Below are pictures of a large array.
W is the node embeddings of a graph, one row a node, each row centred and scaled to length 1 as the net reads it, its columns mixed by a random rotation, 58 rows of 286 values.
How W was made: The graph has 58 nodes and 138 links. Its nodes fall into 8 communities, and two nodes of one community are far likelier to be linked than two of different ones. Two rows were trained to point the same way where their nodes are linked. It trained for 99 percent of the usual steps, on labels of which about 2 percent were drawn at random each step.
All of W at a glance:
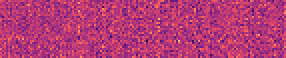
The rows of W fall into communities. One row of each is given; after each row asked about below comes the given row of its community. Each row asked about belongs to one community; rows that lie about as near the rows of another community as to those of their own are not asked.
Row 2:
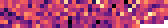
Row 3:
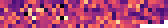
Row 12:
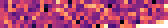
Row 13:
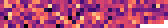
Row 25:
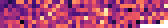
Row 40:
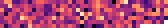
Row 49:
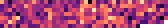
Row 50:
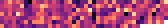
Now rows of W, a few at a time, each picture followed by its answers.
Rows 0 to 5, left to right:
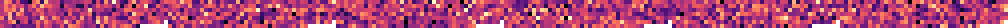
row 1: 50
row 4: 49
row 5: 12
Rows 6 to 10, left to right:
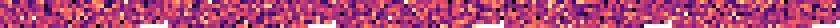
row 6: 40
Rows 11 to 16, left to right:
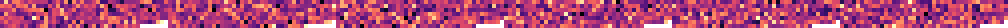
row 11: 3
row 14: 40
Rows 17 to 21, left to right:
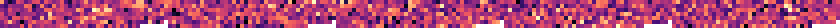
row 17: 49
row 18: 49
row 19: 25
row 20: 40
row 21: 2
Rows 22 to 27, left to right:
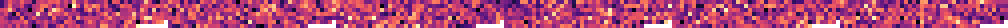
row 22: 25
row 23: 49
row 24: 2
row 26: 50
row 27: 3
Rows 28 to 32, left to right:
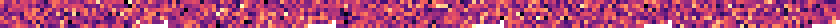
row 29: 25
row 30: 50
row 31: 3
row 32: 2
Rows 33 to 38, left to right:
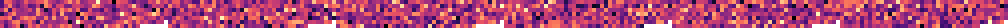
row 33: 40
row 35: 12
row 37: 12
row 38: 13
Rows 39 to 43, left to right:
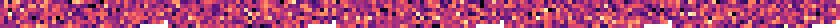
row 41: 40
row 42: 3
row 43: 13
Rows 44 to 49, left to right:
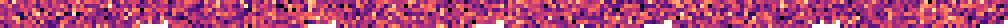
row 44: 50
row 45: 25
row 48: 13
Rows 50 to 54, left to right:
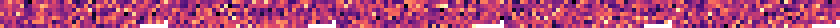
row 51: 3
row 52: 50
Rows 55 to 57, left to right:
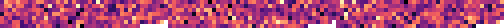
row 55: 13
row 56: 3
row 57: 13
